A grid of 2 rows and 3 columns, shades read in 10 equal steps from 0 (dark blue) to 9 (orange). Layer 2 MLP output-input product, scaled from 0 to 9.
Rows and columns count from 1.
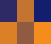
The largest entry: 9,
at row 2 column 3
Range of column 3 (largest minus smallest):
9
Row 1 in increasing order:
0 1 7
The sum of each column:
9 12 9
